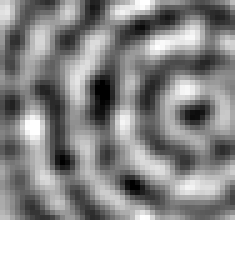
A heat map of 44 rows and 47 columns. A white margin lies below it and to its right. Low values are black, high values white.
Ninth with the lowest average: centre. Lone odd cells: none. Rings: centred on the middle right. Grain: blotchy. Slope: none.
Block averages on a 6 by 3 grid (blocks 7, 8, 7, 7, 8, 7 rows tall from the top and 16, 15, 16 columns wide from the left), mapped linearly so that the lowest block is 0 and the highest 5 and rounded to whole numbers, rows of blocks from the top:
421 / 344 / 205 / 433 / 344 / 334
